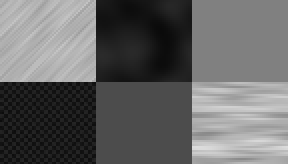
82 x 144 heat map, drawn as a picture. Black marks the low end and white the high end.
It is made of 2 by 3 panels. Panel 1,1: high, slanting up to the right, faint in contrast. Panel 1,2: very low, smooth, faint in contrast. Panel 1,3: middling, flat. Panel 2,1: very low, checkered, faint in contrast. Panel 2,2: low, flat. Panel 2,3: high, streaked across.
